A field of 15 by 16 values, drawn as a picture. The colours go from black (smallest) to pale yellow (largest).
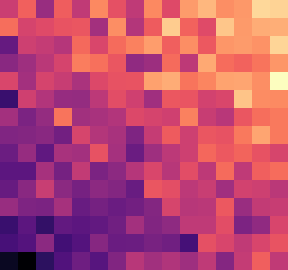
The ninth with the highest average is the top right. The bottom left is the ninth with the lowest average. There is an overall slope up to the top right. There are no regular stripes.
